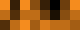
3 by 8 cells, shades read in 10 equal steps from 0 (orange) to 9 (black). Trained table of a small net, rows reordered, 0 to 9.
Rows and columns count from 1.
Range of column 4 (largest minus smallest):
2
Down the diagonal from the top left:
0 6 0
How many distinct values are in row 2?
5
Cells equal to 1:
1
